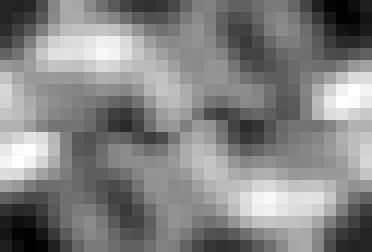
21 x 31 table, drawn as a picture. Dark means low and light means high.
Histogram: bell-shaped. Slope: none. Odd rows or columns: none. Symmetry: a half turn.
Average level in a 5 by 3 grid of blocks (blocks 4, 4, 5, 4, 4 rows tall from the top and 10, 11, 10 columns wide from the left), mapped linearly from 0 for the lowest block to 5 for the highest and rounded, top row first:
320 / 543 / 424 / 345 / 023
